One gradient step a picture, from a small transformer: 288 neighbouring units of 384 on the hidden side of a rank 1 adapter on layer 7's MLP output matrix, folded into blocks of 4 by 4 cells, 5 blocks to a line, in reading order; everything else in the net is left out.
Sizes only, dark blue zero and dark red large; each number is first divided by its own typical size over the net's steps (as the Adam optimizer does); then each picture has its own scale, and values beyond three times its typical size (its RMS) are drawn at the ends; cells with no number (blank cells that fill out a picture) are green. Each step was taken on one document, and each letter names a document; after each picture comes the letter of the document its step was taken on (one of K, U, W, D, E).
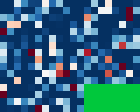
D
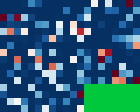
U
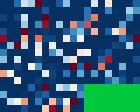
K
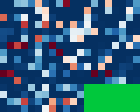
K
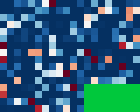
D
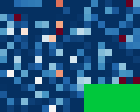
U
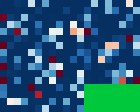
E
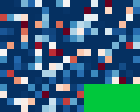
K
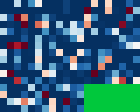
K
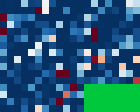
D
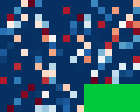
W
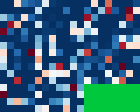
D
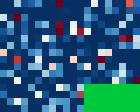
U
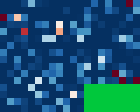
U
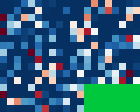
D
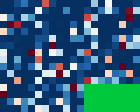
D
